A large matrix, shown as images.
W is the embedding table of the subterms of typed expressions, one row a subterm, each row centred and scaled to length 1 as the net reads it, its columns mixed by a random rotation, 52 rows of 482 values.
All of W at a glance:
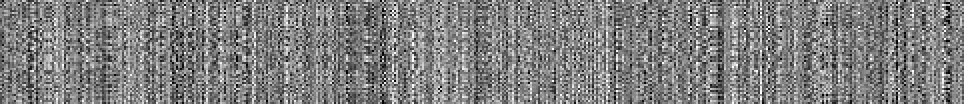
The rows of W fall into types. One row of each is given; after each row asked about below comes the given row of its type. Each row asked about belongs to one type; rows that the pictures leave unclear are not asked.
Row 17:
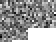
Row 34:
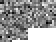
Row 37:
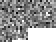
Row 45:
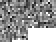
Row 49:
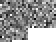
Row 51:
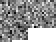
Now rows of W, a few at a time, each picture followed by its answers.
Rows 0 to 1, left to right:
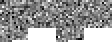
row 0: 34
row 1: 49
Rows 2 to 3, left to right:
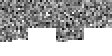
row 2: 37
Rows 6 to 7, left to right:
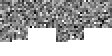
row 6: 49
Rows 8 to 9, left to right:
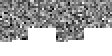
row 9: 17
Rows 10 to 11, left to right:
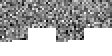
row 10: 49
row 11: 51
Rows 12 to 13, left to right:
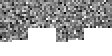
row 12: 17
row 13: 51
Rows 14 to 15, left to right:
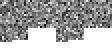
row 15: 49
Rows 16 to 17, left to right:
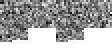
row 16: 34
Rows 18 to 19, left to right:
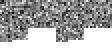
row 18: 34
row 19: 49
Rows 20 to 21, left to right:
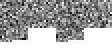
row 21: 17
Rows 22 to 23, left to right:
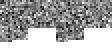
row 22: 34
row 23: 17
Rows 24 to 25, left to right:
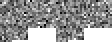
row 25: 45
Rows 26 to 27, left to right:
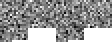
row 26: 49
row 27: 51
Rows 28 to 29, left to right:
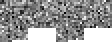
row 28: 34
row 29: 51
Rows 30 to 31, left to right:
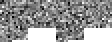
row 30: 34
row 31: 17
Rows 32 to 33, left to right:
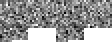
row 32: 17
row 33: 51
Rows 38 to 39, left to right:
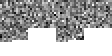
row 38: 17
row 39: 45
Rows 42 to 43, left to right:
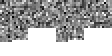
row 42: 34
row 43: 45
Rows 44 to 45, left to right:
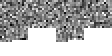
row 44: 49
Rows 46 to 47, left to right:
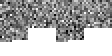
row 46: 49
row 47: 51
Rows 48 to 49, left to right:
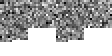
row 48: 34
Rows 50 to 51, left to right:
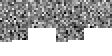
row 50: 51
